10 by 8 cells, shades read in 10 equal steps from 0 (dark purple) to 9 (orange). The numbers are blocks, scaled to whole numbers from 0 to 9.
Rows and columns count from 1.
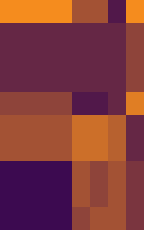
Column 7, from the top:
1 2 2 2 2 6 6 5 5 5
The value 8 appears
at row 5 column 8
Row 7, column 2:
5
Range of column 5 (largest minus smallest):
6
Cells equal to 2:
24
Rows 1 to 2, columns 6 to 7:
5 1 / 2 2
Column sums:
29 29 29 29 40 39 36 42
